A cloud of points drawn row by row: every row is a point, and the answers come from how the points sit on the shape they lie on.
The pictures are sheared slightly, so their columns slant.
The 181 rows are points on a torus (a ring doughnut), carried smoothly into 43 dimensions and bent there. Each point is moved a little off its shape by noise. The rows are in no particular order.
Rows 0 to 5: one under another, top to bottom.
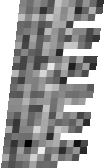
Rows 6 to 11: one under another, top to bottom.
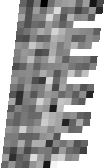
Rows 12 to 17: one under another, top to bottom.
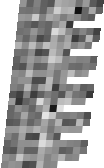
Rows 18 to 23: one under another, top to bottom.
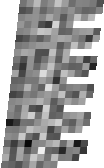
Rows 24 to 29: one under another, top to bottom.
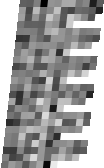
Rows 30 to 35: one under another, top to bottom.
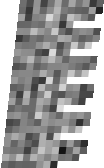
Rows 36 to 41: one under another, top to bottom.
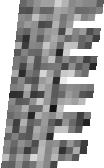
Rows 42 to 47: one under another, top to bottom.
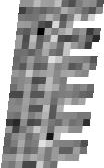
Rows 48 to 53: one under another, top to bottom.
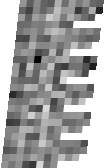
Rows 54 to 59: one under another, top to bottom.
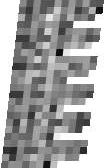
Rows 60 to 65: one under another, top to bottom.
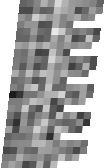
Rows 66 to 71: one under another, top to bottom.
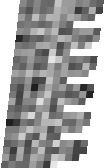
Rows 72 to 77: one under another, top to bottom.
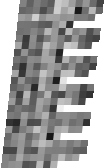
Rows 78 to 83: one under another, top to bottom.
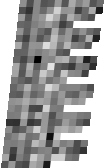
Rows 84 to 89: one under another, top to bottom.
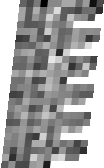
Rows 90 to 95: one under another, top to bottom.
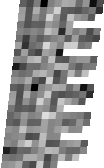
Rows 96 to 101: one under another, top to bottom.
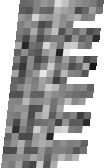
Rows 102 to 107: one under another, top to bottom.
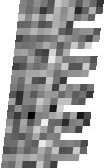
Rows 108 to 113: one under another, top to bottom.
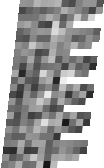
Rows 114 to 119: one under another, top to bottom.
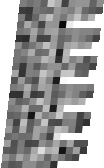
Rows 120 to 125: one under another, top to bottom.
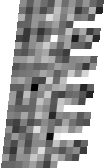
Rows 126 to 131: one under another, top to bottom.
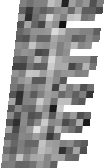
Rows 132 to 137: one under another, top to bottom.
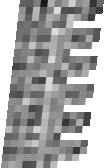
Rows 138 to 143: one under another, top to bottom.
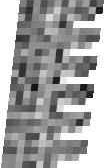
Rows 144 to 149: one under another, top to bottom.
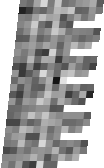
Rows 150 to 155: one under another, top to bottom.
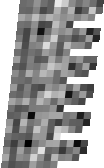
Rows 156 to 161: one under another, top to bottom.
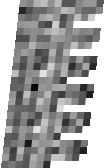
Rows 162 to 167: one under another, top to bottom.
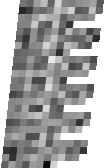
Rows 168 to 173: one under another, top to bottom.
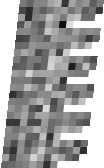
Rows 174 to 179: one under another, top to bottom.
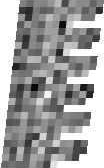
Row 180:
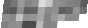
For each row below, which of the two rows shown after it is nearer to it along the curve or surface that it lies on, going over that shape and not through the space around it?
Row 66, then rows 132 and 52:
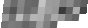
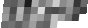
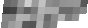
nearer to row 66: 52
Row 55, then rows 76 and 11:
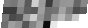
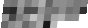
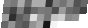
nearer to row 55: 11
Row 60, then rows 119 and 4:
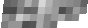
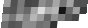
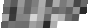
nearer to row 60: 119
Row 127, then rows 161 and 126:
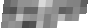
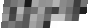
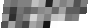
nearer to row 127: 126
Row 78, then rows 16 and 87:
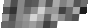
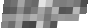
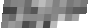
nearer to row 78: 16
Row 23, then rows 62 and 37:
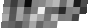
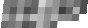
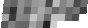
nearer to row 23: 37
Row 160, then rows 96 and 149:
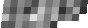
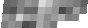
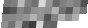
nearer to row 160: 96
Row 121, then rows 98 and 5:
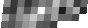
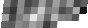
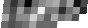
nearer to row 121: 5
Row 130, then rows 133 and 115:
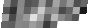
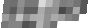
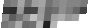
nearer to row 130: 133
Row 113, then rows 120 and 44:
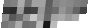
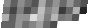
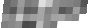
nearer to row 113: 44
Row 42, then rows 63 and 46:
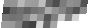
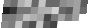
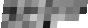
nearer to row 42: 63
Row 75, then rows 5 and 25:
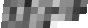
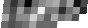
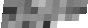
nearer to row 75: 5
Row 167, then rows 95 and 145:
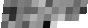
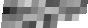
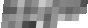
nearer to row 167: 145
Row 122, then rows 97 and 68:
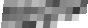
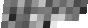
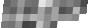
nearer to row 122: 68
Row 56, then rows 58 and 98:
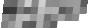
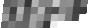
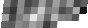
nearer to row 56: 98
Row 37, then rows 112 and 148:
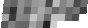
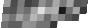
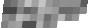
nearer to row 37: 112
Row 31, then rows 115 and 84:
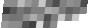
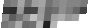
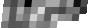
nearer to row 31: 115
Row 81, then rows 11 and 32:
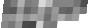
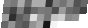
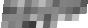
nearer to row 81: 32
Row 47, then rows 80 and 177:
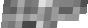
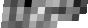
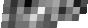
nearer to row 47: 177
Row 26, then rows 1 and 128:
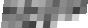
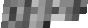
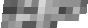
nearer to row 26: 128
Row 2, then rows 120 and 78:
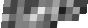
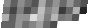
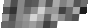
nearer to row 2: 120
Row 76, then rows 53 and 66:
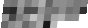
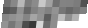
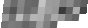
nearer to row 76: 53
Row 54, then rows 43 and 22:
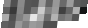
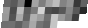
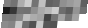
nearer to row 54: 43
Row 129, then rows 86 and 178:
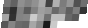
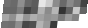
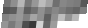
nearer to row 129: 178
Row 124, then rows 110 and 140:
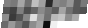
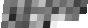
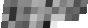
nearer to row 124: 110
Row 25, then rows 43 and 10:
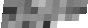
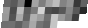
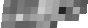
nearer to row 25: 10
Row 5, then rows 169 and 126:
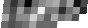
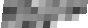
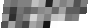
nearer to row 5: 126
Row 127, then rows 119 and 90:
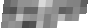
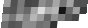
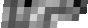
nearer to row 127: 119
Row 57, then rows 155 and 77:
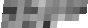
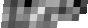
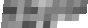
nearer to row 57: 77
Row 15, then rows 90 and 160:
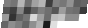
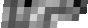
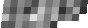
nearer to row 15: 90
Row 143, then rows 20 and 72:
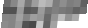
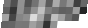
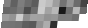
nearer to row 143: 72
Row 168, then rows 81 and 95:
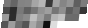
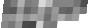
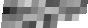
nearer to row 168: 81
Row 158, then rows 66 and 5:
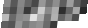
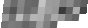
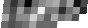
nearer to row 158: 66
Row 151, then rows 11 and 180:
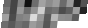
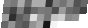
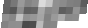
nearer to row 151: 11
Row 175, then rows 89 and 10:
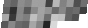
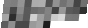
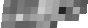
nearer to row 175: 89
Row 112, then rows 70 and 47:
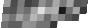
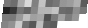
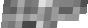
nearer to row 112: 47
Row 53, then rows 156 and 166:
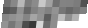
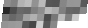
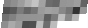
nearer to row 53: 156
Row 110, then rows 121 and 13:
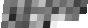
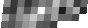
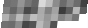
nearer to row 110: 121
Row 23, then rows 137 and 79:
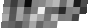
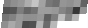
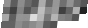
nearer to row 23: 79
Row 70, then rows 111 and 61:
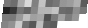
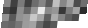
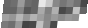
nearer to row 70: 61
